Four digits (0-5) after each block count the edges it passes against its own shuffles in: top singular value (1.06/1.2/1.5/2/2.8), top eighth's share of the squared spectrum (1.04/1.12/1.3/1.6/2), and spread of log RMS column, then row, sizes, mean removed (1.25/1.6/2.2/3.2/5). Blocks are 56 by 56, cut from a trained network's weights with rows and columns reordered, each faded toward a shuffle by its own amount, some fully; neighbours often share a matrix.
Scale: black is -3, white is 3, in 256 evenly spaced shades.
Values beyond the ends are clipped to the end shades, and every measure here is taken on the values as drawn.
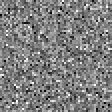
1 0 0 0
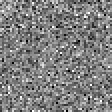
2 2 0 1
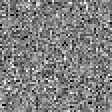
2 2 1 1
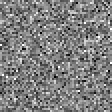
1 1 0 0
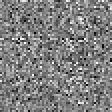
3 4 3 2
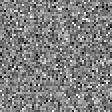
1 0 0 0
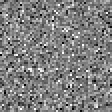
2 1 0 0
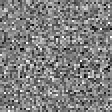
3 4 0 2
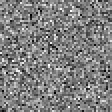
1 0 0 0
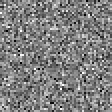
1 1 0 0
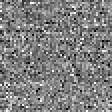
1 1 1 0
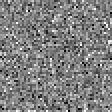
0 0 0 0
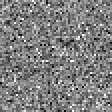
1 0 0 0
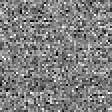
2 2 0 0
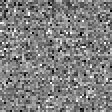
2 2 1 0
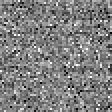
1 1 1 0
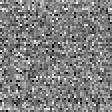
2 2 1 0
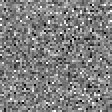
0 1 0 0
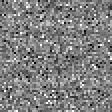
0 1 0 0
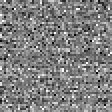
2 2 1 1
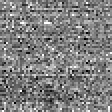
3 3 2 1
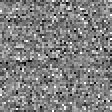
2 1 1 0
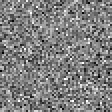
0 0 0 0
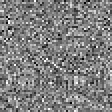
3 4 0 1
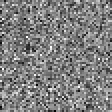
2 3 1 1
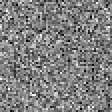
1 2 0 0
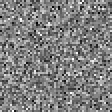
0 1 0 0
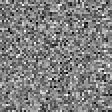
2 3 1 0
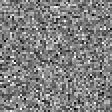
2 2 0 1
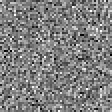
1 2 0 0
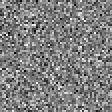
2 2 0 0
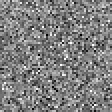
1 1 0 0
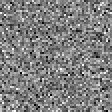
2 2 0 1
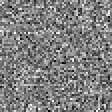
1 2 0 0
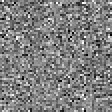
2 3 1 2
